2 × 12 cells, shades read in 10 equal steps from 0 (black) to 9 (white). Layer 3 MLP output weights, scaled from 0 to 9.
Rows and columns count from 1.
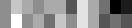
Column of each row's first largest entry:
8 2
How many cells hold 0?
1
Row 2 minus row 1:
0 2 -1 1 -2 1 2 0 0 -1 4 2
